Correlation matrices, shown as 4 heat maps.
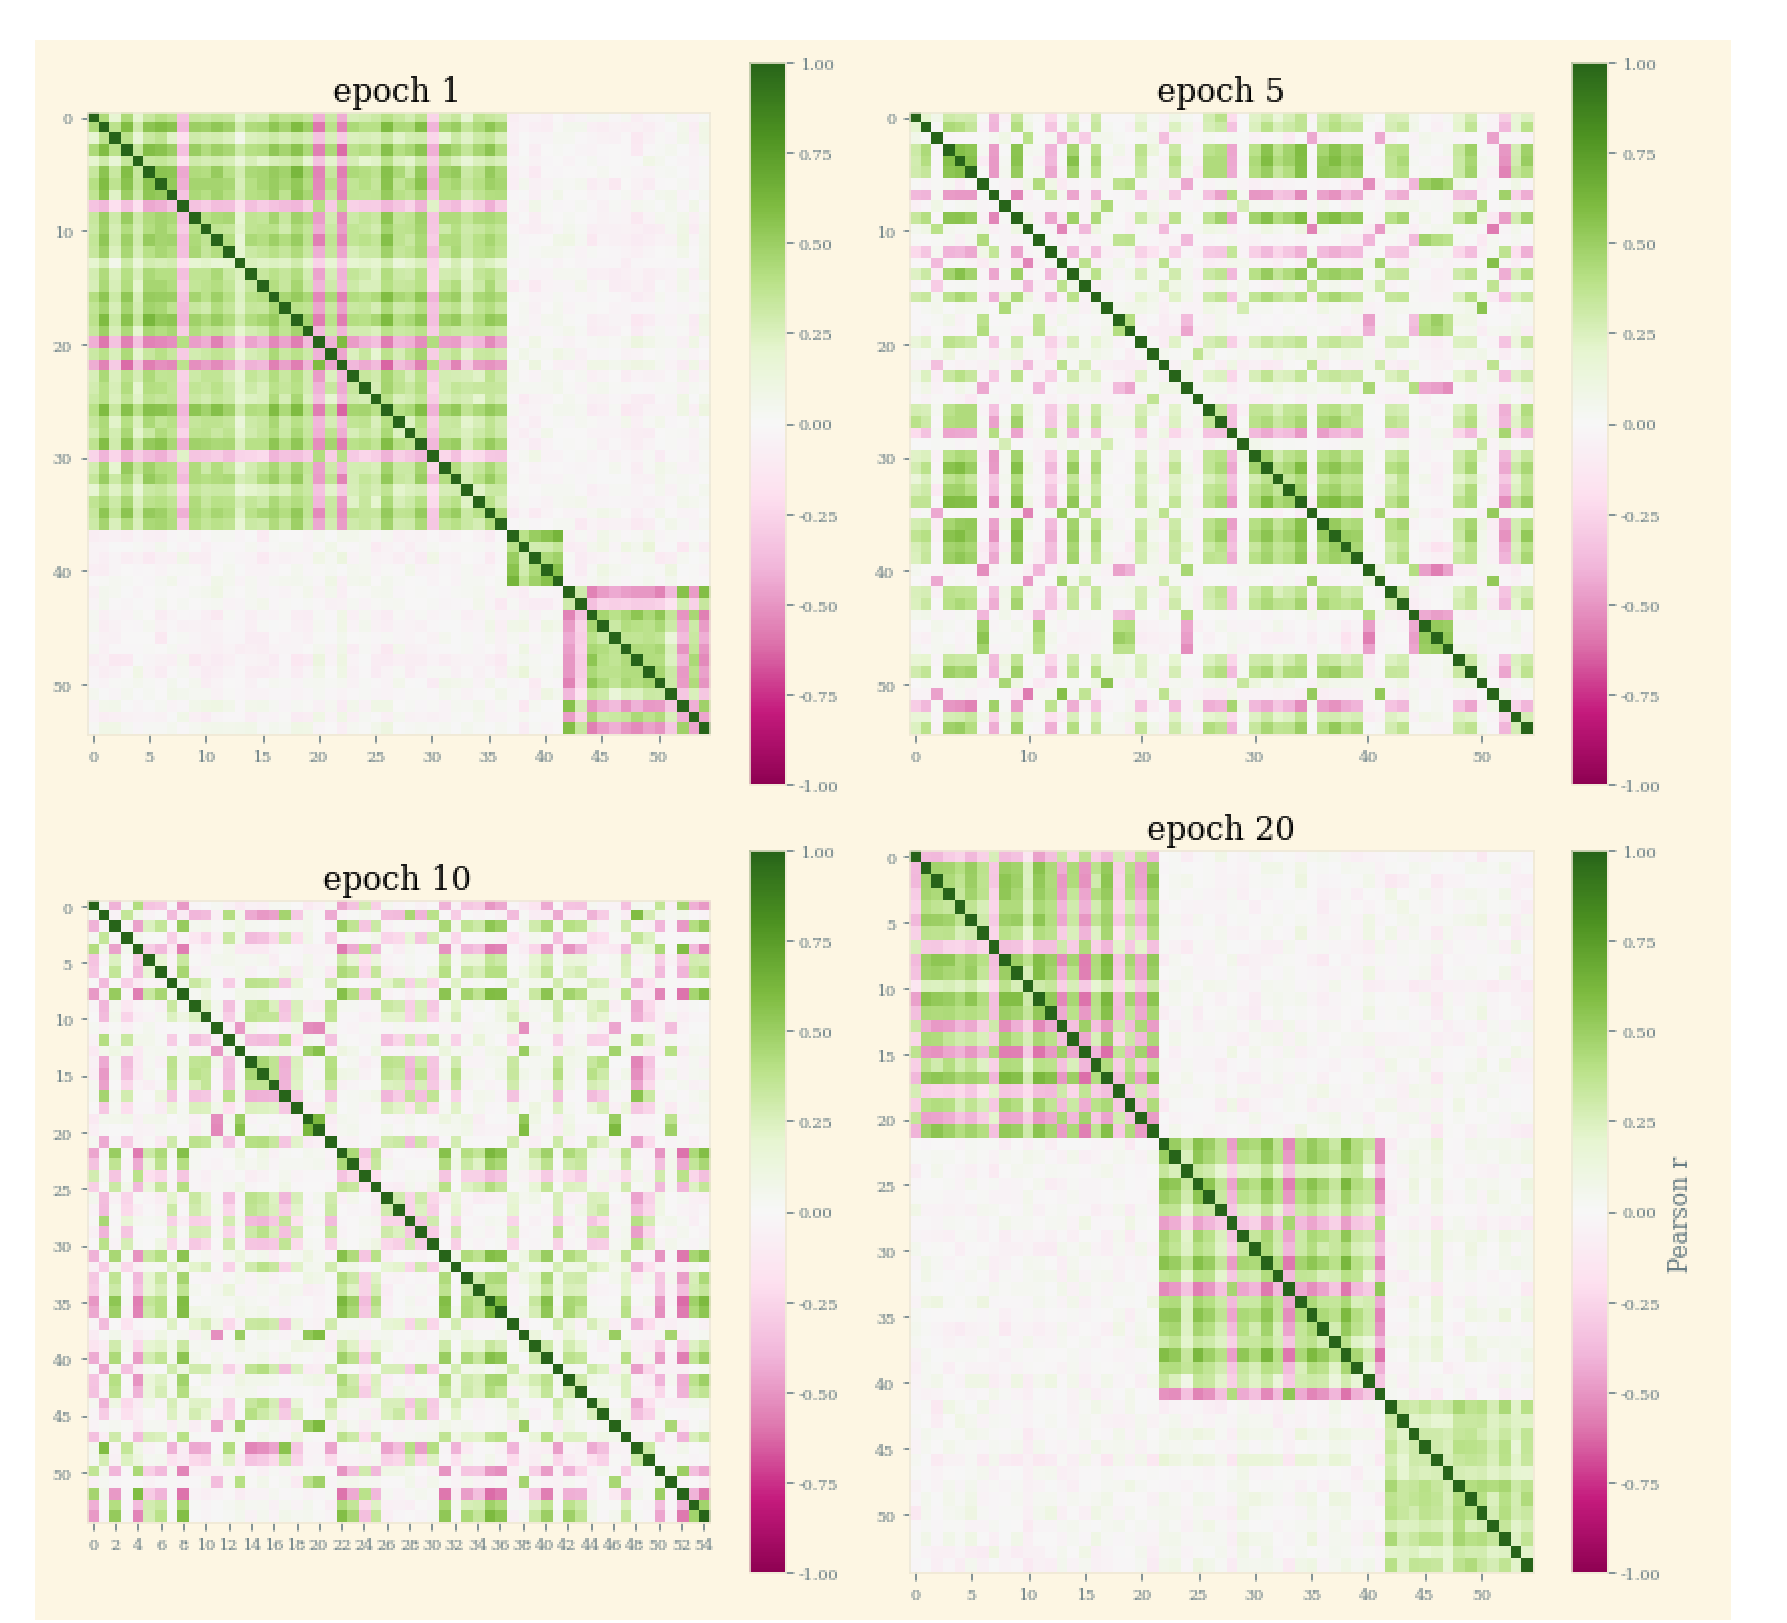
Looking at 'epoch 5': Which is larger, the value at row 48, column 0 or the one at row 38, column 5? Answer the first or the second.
the second
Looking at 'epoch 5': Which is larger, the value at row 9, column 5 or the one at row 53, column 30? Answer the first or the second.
the first
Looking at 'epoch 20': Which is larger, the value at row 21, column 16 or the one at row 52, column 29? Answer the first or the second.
the first
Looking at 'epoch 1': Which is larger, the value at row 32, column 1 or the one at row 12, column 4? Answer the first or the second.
the first
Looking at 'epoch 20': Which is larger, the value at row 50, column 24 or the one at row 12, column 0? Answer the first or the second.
the first
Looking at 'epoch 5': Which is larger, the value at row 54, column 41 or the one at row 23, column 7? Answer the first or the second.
the first
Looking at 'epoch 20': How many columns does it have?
55
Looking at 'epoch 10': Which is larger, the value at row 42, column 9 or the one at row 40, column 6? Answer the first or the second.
the second
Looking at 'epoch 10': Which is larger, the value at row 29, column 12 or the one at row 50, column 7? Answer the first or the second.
the second
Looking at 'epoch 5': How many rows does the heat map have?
55
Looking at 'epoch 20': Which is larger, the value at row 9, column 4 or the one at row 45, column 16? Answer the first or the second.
the first
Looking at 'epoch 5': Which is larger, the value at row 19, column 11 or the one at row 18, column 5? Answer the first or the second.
the first
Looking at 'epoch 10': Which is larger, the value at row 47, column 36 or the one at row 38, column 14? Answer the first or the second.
the first
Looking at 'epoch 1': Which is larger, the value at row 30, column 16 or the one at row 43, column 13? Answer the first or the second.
the second
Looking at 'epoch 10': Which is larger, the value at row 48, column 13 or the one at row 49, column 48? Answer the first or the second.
the second
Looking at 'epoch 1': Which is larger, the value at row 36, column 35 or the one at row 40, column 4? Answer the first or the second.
the first
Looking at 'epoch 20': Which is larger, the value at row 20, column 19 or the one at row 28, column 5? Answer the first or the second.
the second
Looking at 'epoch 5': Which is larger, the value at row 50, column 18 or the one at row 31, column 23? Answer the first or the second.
the second
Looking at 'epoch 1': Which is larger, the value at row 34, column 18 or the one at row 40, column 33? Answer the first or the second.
the first
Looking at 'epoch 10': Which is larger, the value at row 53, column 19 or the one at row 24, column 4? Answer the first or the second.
the second
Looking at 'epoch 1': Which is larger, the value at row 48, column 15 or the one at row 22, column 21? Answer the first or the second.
the first
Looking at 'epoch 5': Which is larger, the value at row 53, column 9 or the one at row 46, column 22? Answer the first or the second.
the first
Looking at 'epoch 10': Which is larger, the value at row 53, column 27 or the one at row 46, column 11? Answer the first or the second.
the first
